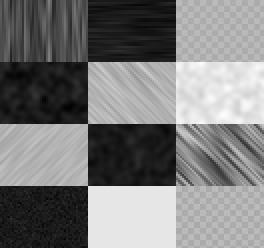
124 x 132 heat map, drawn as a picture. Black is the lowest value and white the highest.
It is made of 4 by 3 panels. Panel 1,1: low, streaked downward. Panel 1,2: very low, streaked across, faint in contrast. Panel 1,3: high, checkered, faint in contrast. Panel 2,1: very low, blotchy, faint in contrast. Panel 2,2: high, slanting down to the right, faint in contrast. Panel 2,3: very high, blotchy, faint in contrast. Panel 3,1: high, slanting up to the right, faint in contrast. Panel 3,2: very low, blotchy, faint in contrast. Panel 3,3: middling, slanting down to the right, strong in contrast. Panel 4,1: very low, fine-grained, faint in contrast. Panel 4,2: very high, flat. Panel 4,3: high, checkered, faint in contrast.
